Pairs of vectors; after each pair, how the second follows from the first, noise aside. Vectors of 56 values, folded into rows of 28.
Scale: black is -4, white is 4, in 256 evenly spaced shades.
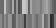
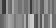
reversed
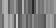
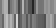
copied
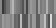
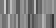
reversed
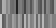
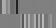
partly zeroed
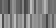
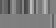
partly zeroed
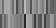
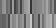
reversed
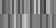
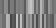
reversed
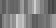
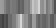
reversed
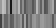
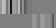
partly zeroed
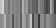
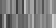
reversed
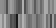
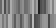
reversed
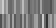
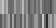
copied
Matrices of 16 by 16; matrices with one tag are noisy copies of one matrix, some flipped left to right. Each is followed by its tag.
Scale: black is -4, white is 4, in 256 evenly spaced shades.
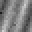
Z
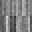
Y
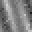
Z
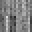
Y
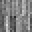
Y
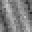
Z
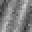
Z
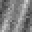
Z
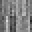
Y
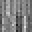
Y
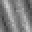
Z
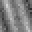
Z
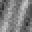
Z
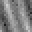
Z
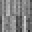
Y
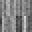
Y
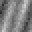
Z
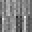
Y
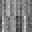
Y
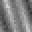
Z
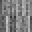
Y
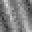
Z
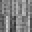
Y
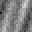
Z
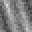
Z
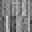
Y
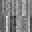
Y
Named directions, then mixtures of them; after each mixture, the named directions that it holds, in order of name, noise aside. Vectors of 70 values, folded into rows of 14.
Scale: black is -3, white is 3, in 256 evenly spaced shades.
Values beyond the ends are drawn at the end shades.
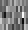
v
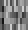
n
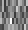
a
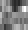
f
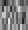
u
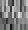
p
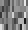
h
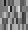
a, p, u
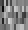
n, u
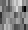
f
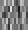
p, u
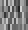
a, p, u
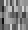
n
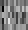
n, u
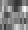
f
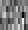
v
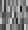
a, p, v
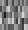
f, v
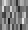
u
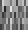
a, n, u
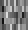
n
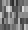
f, n, v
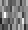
p, v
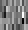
v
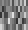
h, u, v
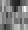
f
